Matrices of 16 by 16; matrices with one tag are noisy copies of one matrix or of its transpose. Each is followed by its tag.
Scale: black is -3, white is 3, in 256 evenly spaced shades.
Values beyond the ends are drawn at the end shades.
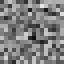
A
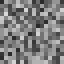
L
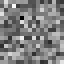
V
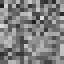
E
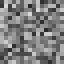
E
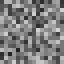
L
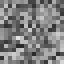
V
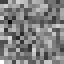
E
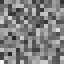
L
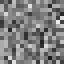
A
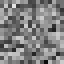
V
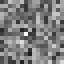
V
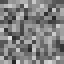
E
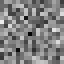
L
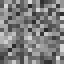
E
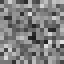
A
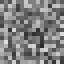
A
